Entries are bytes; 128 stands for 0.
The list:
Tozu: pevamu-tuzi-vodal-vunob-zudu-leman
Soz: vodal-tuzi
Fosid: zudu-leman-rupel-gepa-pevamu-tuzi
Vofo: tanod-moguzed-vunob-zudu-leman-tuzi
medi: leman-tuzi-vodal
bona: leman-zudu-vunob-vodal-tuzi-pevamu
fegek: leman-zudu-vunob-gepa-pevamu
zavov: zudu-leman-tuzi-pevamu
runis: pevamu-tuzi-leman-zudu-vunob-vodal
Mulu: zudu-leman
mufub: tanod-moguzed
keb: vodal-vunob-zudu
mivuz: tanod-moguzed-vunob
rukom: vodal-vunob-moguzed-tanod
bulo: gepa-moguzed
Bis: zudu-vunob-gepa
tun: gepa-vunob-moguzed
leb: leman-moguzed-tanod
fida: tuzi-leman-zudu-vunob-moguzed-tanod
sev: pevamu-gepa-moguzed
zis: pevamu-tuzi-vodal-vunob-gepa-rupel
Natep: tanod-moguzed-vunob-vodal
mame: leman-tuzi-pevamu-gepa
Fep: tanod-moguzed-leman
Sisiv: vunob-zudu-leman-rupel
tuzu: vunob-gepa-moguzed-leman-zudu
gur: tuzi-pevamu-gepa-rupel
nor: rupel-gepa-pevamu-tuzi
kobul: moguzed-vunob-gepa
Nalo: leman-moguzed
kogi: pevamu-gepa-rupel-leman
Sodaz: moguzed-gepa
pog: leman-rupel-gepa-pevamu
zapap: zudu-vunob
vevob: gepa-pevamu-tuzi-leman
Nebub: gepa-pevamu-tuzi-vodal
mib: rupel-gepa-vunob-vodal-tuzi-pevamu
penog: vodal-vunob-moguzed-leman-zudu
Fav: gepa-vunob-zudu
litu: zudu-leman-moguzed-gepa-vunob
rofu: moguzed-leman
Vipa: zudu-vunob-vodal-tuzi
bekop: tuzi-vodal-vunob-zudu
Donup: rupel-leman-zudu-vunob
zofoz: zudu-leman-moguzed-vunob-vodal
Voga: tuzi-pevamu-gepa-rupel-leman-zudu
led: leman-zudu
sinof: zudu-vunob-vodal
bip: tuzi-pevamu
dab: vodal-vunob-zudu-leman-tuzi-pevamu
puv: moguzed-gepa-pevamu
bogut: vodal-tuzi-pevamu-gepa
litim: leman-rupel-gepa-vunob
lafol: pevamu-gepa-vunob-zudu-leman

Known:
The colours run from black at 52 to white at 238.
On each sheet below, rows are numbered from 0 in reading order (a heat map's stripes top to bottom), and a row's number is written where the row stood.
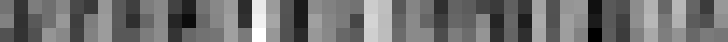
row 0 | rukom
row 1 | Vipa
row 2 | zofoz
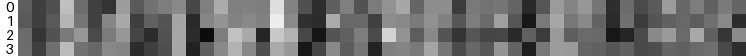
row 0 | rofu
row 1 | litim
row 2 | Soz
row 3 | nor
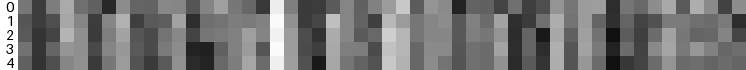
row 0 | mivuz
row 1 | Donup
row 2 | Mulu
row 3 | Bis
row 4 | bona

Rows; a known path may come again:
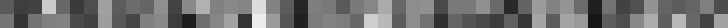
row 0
Nalo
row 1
rukom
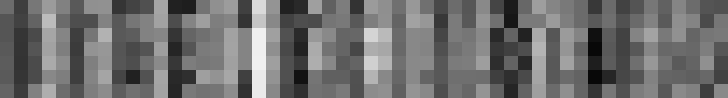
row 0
mib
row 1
Sodaz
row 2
zofoz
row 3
fegek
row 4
Mulu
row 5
medi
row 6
tun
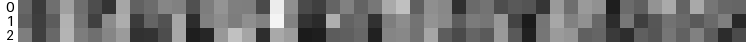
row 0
Vofo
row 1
litim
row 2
gur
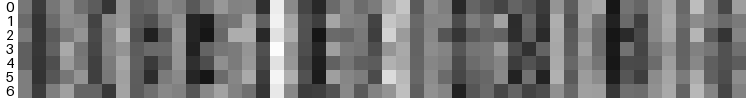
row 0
Natep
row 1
Bis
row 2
bekop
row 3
tuzu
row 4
fida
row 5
Vipa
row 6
mivuz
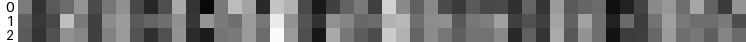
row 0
Soz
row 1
litu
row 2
bona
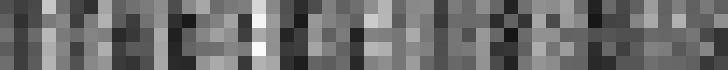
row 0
rofu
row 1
penog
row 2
nor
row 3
Donup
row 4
Voga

